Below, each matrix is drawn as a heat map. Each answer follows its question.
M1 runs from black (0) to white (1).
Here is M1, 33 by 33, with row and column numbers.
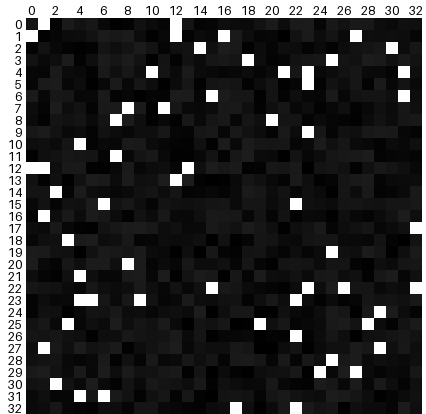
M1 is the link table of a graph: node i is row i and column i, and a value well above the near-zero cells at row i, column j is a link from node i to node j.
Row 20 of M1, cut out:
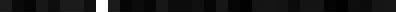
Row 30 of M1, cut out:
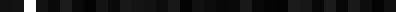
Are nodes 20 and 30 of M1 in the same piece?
no
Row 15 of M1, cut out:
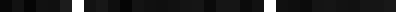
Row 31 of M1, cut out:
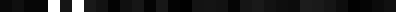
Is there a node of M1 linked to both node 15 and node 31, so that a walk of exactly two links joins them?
yes
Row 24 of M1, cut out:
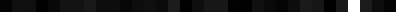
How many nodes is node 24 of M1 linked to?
1
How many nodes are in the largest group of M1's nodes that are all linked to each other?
3
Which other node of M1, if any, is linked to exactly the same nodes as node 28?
node 19
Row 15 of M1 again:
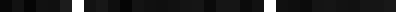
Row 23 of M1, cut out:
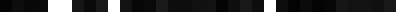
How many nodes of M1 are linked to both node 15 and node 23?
1
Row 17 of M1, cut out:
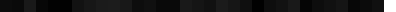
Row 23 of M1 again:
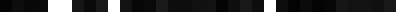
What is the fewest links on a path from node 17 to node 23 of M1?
3
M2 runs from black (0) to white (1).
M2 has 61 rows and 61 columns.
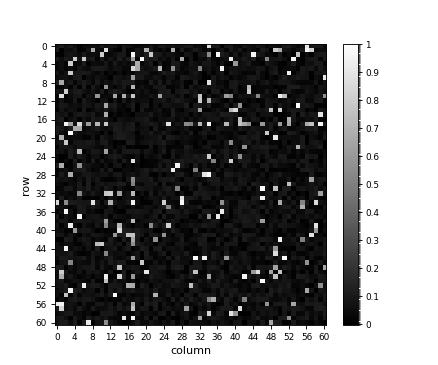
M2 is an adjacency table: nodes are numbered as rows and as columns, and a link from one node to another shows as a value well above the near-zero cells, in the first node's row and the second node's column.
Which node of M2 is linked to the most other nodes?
node 17
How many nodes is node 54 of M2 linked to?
3
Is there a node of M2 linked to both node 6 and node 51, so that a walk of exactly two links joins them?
no
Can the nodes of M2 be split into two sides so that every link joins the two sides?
no
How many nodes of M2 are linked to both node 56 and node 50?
2
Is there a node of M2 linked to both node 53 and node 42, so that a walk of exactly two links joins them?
no
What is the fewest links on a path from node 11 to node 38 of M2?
1
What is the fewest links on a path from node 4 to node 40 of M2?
1
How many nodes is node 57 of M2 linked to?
4
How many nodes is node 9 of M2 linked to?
3
